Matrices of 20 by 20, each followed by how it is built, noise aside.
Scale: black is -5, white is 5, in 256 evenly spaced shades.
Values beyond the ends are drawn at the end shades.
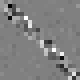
banded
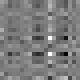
low rank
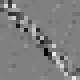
banded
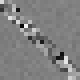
banded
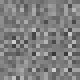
low rank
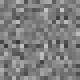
low rank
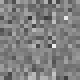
low rank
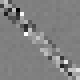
banded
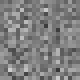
low rank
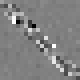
banded
